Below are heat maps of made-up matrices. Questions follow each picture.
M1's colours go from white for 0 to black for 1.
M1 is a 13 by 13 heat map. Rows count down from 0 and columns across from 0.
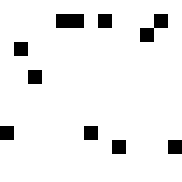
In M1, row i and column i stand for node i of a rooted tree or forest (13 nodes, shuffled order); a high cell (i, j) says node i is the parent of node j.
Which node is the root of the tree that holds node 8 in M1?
3
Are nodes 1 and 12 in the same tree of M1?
yes
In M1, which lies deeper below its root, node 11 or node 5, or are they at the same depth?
the same depth
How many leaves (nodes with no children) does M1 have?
7
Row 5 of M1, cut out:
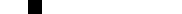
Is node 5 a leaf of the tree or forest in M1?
no
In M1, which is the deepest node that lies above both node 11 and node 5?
1
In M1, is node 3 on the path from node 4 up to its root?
yes
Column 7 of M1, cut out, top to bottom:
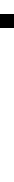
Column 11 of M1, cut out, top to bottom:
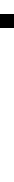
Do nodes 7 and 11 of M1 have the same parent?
yes
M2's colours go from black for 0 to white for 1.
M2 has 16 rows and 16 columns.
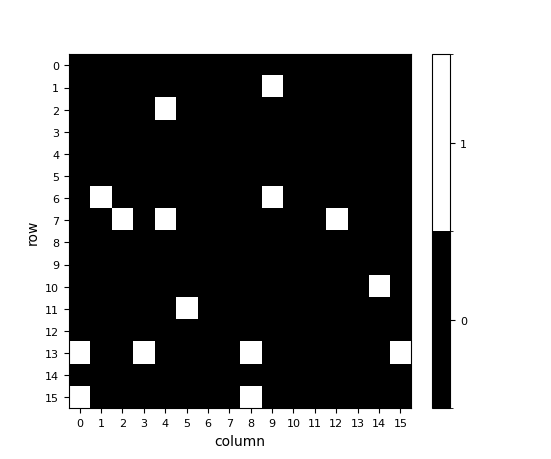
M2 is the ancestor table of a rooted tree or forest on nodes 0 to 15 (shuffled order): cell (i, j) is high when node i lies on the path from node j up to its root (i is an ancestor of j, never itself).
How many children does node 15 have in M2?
2
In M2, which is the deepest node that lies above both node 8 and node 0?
15
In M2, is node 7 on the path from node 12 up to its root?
yes
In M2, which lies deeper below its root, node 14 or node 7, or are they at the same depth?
node 14
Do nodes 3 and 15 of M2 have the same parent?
yes
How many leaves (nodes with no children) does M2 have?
8
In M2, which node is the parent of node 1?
6
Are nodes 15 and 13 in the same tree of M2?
yes
